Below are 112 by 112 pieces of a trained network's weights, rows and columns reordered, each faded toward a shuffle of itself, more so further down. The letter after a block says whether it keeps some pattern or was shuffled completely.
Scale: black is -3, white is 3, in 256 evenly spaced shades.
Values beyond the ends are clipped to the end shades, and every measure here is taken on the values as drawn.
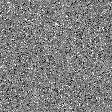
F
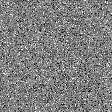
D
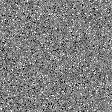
F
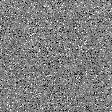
D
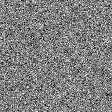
F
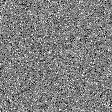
F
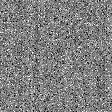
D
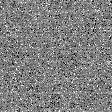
D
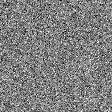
D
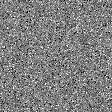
F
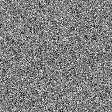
D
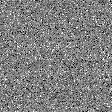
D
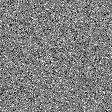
F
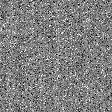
D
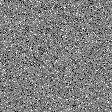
F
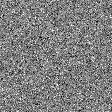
F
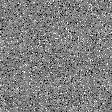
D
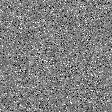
F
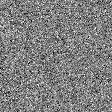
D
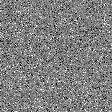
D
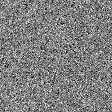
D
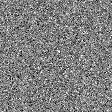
F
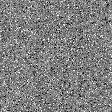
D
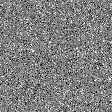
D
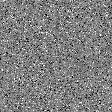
F
